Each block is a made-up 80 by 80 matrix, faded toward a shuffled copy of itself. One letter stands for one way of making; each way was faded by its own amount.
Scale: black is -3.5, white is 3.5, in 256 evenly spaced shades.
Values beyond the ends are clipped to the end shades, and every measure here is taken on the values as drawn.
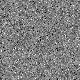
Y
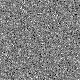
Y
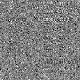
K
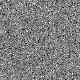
Y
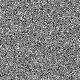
Y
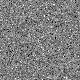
Y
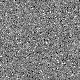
Y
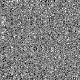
K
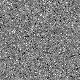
Y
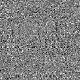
K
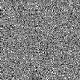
K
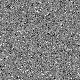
Y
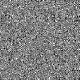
K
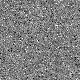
Y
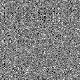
K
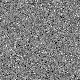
Y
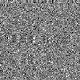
K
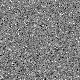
Y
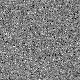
Y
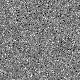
Y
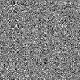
K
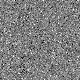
Y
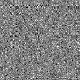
K
